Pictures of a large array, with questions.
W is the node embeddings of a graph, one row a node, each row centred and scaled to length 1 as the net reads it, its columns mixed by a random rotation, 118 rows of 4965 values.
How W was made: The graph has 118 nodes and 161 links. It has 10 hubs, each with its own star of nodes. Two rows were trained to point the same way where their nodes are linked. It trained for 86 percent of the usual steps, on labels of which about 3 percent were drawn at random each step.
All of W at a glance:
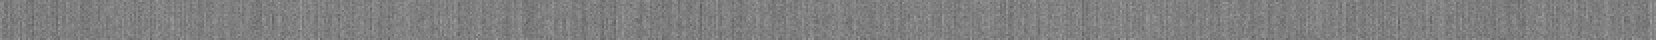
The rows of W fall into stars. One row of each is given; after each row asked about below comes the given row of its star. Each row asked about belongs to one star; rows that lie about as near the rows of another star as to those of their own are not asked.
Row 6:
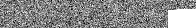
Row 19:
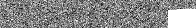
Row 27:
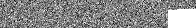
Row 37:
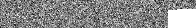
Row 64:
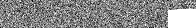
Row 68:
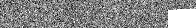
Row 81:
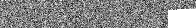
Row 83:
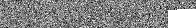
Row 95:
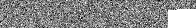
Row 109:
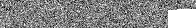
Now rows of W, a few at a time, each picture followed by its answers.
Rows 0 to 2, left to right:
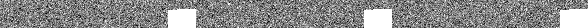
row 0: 19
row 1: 27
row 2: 6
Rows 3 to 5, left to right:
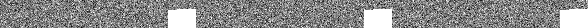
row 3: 37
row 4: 64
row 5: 109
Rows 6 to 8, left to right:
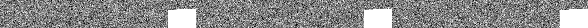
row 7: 27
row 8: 81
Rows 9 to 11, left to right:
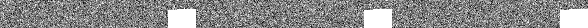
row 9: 37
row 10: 6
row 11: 64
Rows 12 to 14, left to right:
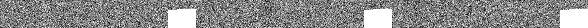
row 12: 37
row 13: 68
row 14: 64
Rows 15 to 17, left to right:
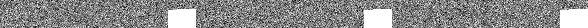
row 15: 68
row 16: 109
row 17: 19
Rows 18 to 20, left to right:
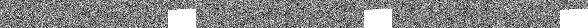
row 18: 37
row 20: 19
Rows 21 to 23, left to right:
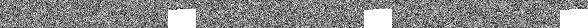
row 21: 27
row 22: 37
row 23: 6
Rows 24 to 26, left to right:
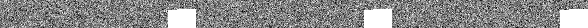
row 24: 95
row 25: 81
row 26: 109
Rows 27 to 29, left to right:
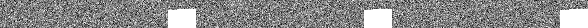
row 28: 37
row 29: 6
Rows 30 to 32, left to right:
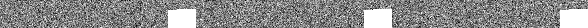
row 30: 19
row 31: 83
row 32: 6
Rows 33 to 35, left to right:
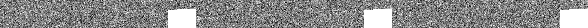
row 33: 68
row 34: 81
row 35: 64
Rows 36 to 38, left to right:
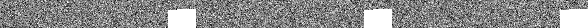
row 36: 109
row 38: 64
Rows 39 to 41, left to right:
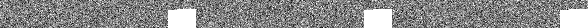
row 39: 37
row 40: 19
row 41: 6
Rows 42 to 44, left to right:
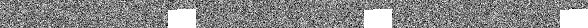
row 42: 37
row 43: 27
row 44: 68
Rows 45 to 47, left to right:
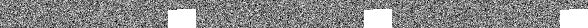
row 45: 109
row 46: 68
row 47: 19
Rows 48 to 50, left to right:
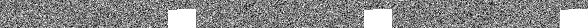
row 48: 37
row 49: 64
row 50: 64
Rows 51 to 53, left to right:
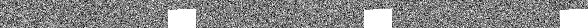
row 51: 37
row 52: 64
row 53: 109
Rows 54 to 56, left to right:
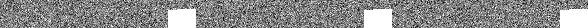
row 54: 68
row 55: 81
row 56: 68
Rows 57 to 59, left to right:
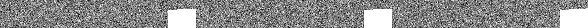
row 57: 109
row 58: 68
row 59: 64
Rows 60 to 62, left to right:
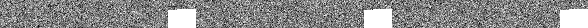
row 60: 81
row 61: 83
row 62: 68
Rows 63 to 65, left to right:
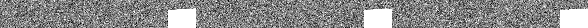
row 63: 81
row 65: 27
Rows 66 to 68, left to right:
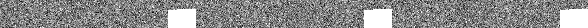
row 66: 27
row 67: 83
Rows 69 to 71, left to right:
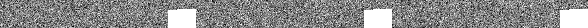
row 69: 109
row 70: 83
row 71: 83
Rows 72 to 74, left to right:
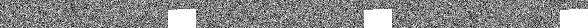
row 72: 68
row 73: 109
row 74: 95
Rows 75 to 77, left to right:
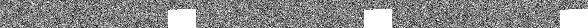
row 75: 19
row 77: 19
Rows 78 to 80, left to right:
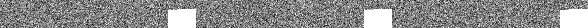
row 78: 27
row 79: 64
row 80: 6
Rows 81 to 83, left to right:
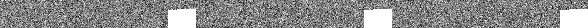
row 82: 27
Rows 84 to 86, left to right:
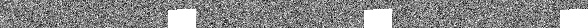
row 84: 81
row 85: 83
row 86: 27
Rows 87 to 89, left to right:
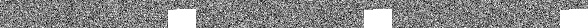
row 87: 68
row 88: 27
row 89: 64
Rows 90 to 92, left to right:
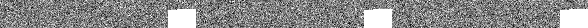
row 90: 83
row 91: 37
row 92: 27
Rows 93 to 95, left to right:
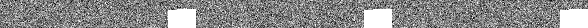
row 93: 109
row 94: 68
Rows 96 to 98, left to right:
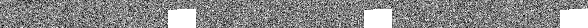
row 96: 37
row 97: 83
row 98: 81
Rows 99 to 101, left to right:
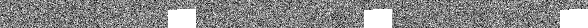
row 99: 19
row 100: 95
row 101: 19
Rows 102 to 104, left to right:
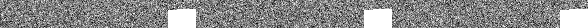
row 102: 6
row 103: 37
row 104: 6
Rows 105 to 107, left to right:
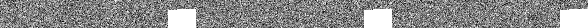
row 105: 68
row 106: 83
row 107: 68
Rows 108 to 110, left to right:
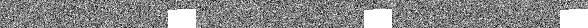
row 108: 19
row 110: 6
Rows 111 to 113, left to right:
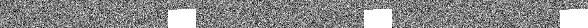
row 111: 64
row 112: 27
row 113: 109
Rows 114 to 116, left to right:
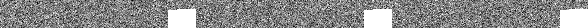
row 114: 81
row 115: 19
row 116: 37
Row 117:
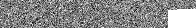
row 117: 19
